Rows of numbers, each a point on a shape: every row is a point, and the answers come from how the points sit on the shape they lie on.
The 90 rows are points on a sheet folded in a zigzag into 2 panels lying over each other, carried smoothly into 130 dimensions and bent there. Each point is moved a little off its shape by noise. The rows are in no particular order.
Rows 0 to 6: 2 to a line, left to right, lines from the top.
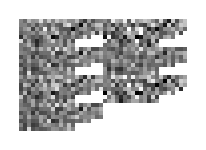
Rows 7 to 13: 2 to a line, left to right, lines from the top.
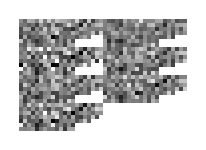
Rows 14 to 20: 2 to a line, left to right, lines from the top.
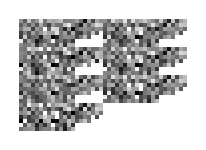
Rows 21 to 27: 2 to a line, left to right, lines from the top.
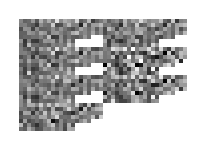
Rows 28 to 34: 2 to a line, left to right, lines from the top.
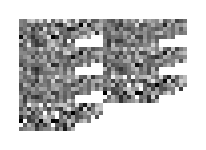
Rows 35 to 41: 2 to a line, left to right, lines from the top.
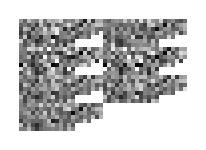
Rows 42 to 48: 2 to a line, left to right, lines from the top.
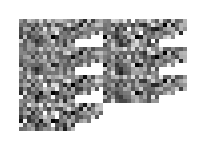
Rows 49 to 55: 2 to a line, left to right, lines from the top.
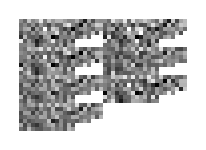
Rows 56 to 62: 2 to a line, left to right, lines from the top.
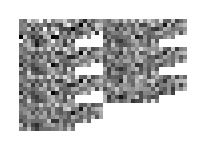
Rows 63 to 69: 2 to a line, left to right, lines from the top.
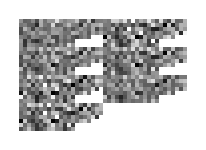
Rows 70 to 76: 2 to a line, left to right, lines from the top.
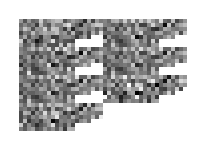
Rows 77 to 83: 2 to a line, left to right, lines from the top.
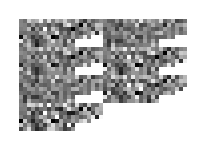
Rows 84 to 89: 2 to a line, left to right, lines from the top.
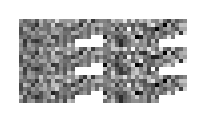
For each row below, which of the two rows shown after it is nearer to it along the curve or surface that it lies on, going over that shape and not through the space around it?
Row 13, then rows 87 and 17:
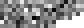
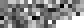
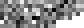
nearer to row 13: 17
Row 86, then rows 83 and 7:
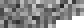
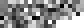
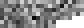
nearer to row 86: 7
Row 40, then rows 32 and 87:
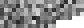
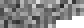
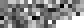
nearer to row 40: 32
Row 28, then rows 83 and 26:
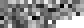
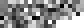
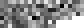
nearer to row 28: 26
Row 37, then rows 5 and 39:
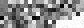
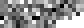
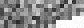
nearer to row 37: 5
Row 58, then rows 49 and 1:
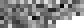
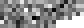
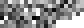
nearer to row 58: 1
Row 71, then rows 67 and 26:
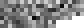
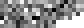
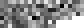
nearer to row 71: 26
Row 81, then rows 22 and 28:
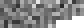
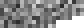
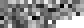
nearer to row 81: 22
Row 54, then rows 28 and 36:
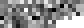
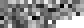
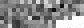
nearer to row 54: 36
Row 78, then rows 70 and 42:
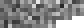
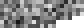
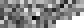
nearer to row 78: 42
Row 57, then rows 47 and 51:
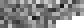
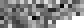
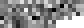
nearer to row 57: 47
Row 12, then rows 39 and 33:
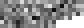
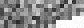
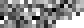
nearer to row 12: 33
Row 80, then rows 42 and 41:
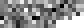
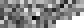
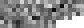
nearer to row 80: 41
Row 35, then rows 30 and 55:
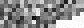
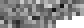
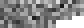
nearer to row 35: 55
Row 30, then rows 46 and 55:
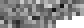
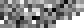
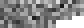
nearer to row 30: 46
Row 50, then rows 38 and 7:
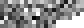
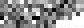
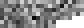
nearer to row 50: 7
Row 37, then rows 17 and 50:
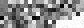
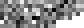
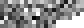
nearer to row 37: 50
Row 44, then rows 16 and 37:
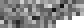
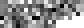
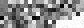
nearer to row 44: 16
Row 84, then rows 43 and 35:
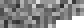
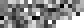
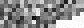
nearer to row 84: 35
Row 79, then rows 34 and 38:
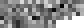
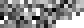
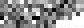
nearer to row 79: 38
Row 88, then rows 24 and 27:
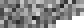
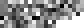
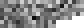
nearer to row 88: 27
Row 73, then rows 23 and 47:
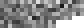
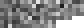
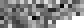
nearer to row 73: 47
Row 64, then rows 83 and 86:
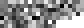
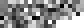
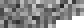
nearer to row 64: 83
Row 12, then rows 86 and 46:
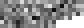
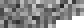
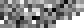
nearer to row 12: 46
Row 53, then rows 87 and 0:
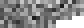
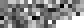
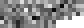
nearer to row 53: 87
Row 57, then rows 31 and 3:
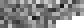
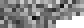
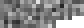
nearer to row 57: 31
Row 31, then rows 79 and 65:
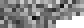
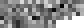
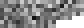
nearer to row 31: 65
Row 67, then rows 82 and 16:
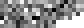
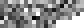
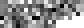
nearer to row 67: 16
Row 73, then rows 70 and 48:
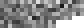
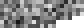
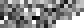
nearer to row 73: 48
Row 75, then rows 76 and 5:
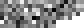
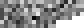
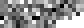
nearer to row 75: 5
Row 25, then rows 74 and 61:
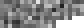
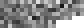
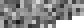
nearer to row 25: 61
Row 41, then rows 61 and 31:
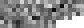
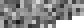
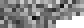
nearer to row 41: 61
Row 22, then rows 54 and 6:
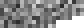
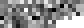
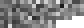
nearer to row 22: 6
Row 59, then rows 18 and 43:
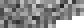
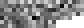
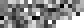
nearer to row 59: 18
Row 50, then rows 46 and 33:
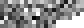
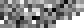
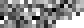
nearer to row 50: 33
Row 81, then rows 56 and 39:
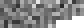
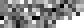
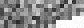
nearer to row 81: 39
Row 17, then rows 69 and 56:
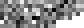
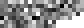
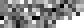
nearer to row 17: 56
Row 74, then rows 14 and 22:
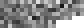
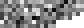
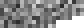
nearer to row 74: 22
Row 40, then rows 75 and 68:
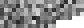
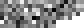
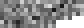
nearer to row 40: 75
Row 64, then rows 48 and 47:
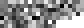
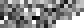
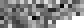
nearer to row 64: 47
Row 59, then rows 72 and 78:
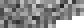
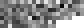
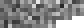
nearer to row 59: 78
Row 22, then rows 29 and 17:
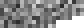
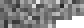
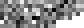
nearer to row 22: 29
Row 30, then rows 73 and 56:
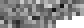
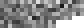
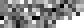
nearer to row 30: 56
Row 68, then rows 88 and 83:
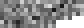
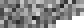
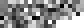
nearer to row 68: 83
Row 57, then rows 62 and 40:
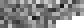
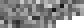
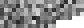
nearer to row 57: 40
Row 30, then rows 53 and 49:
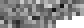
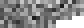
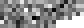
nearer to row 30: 49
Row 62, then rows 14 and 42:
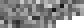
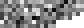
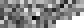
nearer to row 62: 14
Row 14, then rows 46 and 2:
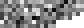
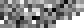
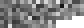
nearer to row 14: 46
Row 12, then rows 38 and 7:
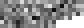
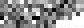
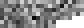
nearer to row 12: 38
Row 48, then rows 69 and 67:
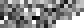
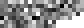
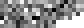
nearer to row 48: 69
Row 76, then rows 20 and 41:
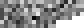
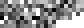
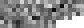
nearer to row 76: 20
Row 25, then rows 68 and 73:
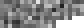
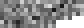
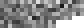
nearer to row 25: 68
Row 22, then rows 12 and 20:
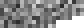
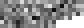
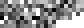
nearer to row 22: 20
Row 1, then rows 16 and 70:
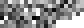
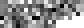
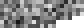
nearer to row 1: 16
